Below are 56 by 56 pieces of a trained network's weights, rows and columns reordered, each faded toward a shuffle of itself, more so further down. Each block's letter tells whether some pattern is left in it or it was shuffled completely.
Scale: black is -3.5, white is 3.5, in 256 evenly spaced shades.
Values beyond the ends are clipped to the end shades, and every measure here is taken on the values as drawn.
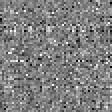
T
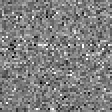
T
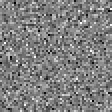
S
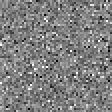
S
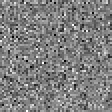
T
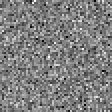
S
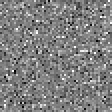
S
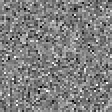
S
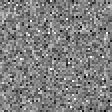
S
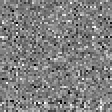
T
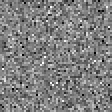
S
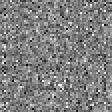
T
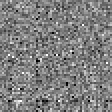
T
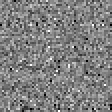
T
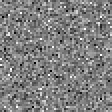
S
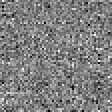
T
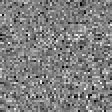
T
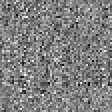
T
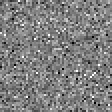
S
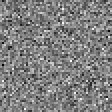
S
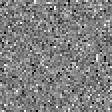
S
